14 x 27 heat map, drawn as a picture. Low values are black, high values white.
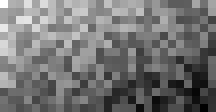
Stripes: none. Slope: up to the top left. Ninth with the lowest average: bottom right. Grain: fine. Ninth with the highest average: top left. Mirror symmetry: none.
